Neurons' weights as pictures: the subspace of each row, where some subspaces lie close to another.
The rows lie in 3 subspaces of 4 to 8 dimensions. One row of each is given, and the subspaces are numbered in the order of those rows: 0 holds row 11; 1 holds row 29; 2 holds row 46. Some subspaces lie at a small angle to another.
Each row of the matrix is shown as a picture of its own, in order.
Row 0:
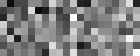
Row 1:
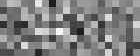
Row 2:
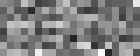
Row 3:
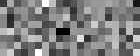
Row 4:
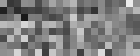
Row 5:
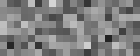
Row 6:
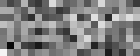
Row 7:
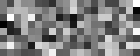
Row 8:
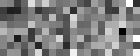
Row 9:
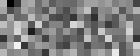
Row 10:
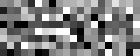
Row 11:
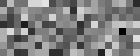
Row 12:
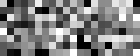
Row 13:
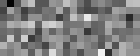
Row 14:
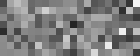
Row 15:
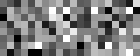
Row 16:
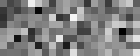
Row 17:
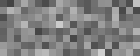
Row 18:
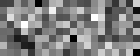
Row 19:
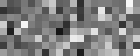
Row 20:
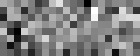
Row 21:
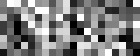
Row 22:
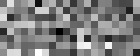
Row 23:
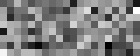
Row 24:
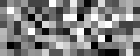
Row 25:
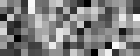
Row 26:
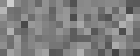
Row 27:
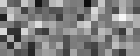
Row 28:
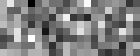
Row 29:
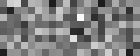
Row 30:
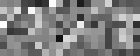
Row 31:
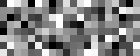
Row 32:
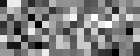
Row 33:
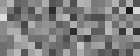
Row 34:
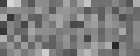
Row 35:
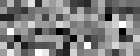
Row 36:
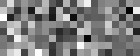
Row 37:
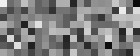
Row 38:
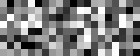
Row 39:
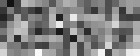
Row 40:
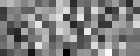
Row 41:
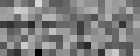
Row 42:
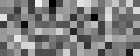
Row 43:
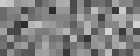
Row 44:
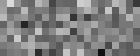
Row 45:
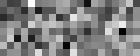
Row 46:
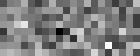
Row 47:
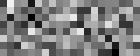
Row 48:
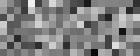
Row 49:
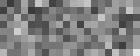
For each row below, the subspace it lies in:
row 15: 1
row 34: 1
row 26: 0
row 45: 0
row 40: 1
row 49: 0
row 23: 1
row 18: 1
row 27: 1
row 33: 2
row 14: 2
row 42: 2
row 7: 1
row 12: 2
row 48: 2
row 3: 0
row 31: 1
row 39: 0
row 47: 1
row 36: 2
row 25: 2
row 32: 1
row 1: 2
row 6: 1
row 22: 2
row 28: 0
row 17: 0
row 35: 0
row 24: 1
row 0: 0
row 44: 0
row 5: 1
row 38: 1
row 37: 1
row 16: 0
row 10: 2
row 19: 0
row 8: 0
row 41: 0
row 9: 1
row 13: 0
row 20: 1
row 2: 0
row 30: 0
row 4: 0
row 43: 1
